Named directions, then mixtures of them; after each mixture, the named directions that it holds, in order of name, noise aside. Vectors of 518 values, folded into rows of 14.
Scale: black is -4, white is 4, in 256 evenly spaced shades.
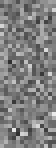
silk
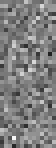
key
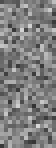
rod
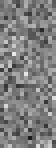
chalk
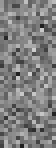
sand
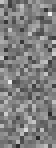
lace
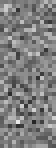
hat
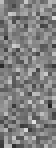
key, lace, sand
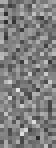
lace, sand, silk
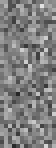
key, lace, silk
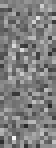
key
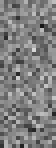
sand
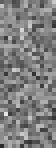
rod, sand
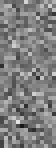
hat, key, sand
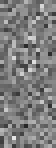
key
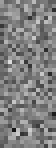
silk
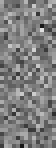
sand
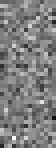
key, rod, silk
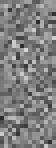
hat, key, silk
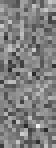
rod, sand, silk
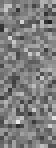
hat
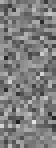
hat, lace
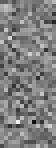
hat, rod
